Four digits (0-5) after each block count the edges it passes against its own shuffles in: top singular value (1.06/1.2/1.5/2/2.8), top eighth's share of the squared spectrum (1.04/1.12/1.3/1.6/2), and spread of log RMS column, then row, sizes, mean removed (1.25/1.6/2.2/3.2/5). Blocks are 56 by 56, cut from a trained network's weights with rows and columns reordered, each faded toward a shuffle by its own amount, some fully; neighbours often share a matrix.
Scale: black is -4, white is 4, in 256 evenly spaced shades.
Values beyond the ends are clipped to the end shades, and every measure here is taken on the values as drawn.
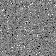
1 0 0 0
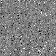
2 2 0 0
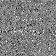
2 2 0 1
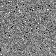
0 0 0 0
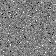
0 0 0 0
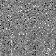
3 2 1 1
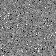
0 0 0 0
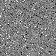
0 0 0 0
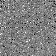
2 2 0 1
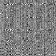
3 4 1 2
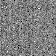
2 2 0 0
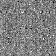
2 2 0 1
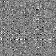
3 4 1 2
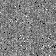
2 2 0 1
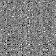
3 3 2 2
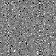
3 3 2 0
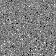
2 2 0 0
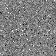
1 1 0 0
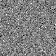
2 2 1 0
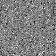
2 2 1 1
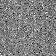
2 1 0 1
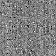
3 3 1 1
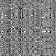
4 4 2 2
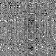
3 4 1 2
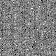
1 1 0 0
